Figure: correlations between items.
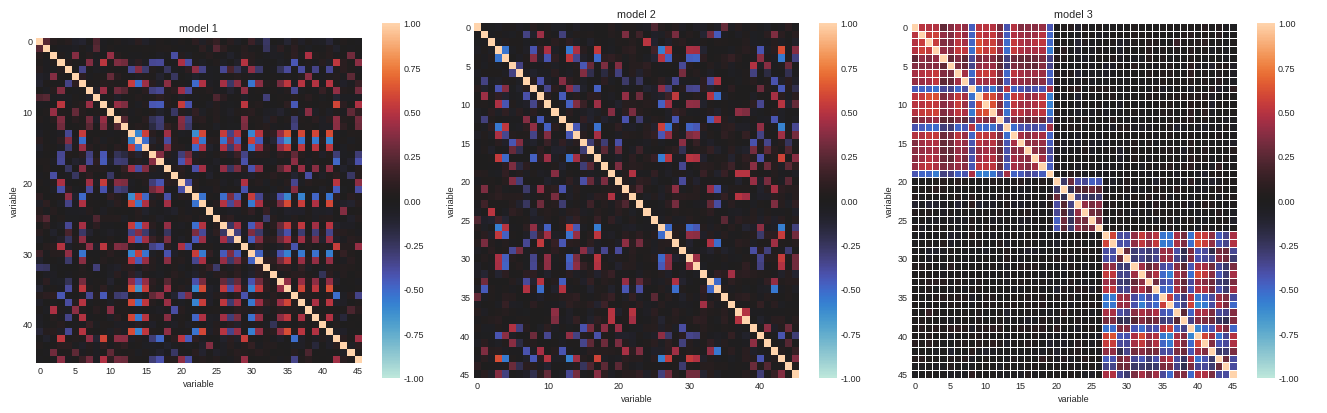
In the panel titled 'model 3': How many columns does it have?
46
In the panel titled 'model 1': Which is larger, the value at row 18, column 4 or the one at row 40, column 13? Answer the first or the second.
the second
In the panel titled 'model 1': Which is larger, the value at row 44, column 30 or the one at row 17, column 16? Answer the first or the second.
the second
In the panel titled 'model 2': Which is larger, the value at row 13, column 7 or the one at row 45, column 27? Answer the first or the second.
the second
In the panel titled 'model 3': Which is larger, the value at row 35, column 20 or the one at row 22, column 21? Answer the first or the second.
the first
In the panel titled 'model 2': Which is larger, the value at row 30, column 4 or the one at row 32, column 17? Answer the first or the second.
the second
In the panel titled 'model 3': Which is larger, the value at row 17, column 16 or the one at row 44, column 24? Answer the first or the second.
the first
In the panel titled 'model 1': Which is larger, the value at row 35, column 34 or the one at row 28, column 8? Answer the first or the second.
the first
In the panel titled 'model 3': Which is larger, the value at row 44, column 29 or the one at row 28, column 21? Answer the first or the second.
the first
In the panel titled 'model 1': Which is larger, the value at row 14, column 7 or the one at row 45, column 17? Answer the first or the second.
the first
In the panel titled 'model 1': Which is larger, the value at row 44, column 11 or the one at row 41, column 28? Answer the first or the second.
the second
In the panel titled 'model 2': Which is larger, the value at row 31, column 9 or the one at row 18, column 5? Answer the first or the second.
the second
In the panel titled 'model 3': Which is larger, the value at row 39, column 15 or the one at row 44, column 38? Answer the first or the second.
the first
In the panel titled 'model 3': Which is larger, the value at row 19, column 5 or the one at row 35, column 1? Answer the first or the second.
the second
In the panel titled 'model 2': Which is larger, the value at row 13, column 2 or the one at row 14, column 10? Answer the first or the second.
the second
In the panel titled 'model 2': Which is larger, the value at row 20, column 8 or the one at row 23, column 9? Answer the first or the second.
the second
